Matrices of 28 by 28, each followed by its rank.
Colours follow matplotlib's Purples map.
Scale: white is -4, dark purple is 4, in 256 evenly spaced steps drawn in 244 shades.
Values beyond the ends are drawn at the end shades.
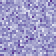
full rank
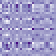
two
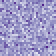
full rank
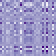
two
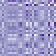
two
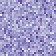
full rank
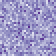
full rank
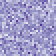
full rank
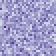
full rank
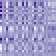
two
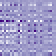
two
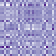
two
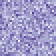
full rank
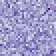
full rank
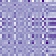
two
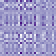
two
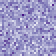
full rank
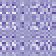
two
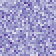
full rank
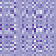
two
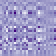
two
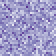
full rank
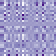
two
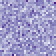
full rank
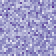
full rank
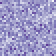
full rank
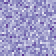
full rank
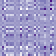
two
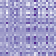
two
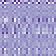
two
